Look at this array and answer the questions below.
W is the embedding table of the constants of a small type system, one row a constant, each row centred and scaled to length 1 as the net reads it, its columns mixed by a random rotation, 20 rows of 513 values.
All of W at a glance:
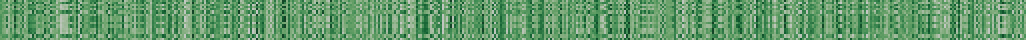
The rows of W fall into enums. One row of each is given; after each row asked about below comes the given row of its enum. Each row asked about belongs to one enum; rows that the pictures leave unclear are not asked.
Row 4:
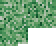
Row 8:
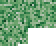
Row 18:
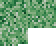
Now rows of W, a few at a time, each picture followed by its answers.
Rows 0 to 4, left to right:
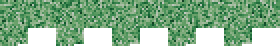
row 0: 8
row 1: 18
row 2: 4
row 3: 8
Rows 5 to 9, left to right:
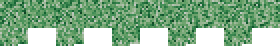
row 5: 18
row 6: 18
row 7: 4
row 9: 8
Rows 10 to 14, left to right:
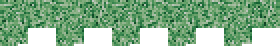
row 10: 8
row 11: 4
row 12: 8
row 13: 8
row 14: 4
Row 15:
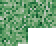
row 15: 4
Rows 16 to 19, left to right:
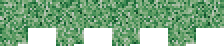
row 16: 4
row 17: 18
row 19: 4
